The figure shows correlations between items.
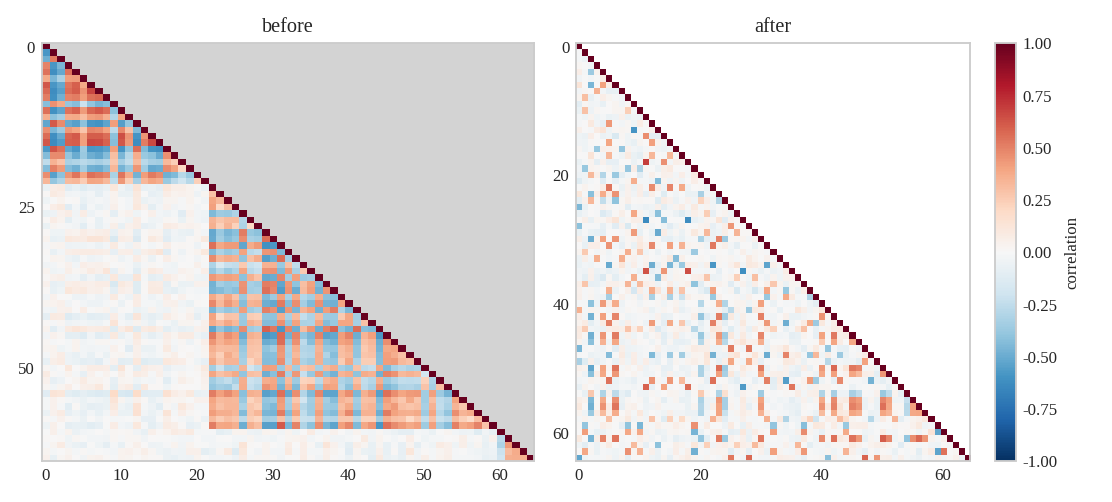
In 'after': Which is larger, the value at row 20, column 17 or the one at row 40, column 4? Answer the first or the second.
the second
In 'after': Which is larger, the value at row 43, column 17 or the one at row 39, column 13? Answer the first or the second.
the first
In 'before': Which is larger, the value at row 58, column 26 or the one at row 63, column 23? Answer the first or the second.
the second
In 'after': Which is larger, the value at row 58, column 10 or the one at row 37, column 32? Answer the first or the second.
the second
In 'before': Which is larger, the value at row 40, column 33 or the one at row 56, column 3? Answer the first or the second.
the first
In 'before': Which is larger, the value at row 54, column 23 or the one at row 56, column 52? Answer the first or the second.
the first
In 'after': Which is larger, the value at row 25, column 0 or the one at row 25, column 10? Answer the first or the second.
the second
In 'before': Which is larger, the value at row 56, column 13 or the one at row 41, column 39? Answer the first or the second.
the first
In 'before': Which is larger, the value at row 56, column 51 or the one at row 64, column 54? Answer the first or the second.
the first
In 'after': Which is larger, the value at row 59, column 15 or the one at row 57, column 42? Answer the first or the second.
the second
